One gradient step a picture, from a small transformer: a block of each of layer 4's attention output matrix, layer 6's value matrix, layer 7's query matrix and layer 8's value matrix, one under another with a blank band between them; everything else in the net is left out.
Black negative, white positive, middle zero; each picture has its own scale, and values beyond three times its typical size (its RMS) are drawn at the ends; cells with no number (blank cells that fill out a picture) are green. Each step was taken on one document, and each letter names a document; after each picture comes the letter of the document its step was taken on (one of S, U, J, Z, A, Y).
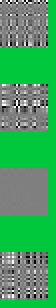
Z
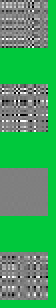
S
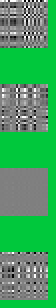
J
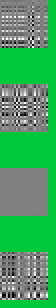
S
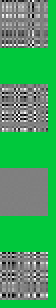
S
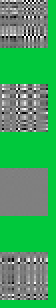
J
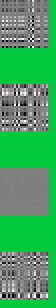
S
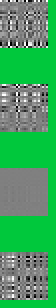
Z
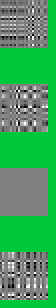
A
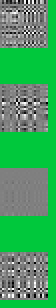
J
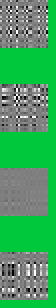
Z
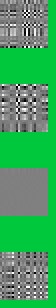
J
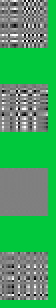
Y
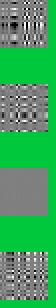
Y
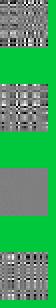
Z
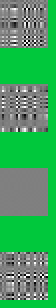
Y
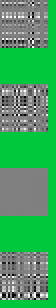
S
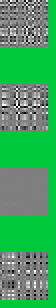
Z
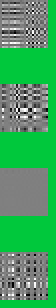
A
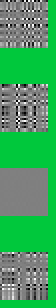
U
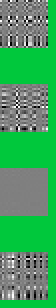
Z
